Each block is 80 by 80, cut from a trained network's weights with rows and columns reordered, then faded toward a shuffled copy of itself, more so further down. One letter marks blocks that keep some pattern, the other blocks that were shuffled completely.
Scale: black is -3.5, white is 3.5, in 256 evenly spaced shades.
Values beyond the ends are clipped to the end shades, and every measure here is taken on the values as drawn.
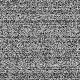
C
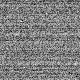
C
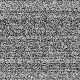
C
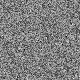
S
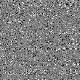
C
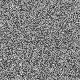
S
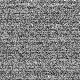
C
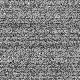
C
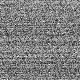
C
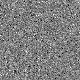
C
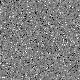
S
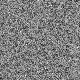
S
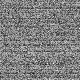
C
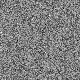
S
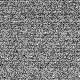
C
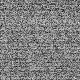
C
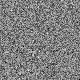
S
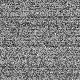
C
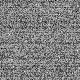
C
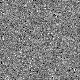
C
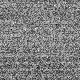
C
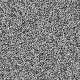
S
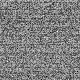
C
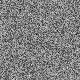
S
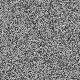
S
